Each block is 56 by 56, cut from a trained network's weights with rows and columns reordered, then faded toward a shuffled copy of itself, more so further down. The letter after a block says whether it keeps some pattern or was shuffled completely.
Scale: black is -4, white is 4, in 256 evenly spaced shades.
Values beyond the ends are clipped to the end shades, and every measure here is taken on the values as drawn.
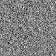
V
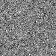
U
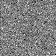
U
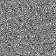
V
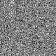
V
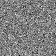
U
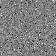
U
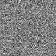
V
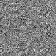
V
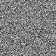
V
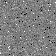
U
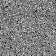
U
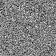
U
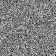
U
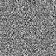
V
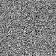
V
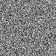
U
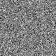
U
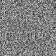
V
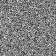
U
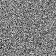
U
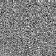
V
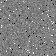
U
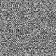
V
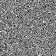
U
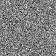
U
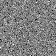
U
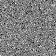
U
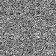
V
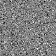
V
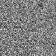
V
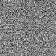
V
